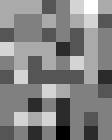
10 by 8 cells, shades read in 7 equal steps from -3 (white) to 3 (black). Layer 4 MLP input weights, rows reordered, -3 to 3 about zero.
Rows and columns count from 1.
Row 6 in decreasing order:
2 1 1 1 1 1 -1 -2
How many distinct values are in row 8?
2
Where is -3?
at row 1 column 7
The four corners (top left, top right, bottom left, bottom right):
-1 -1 1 0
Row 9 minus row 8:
0 -2 -3 -2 0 0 1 0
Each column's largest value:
1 0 2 1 3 1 2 2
